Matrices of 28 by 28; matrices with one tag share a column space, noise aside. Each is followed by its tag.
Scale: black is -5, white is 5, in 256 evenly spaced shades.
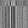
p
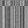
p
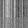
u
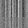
u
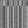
p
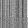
u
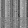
u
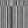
p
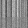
u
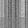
u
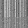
u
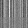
u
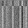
p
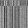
p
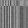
p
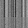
u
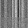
u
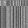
p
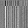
p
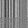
u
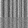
u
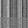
u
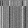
p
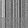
u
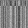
p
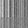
u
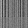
u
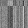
p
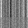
u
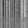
u
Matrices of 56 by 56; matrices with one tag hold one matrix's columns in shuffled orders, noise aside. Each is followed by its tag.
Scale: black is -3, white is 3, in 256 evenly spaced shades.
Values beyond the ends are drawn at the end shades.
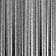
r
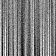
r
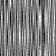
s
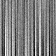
r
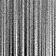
r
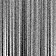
r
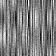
s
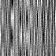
s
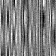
s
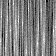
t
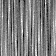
t
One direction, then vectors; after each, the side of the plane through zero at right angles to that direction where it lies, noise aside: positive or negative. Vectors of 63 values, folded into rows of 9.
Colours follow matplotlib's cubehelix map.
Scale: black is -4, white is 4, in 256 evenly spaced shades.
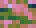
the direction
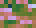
negative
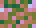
negative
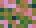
positive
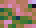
positive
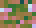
negative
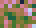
positive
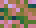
positive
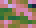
positive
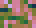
positive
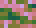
positive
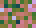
negative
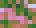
negative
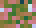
negative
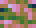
positive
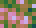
negative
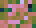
positive
